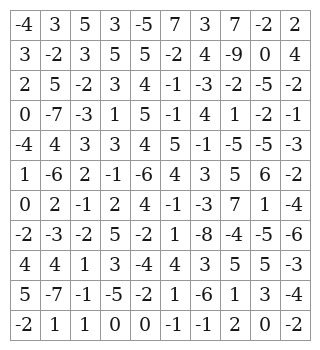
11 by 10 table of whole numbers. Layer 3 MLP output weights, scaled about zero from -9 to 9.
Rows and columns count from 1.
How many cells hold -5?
6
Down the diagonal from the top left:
-4 -2 -2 1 4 4 -3 -4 5 -4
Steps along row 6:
down up down down up down up up down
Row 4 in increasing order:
-7 -3 -2 -1 -1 0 1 1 4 5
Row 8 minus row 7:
-2 -5 -1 3 -6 2 -5 -11 -6 -2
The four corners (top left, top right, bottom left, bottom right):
-4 2 -2 -2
